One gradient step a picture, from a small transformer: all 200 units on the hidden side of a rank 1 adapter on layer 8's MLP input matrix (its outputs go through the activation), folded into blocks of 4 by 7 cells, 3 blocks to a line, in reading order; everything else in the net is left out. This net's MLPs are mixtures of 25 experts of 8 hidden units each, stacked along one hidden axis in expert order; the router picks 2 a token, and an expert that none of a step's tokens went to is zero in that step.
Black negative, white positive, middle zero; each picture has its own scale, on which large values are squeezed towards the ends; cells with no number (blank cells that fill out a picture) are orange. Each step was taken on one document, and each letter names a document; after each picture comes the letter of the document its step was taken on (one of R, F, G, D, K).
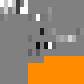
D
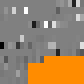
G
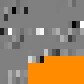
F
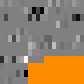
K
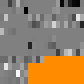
G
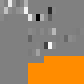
D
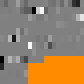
K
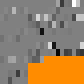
G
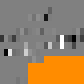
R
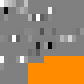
D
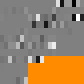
G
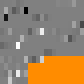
F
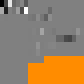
D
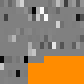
K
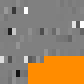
F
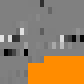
R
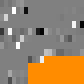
F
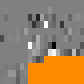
G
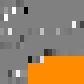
F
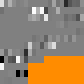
K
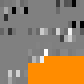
F
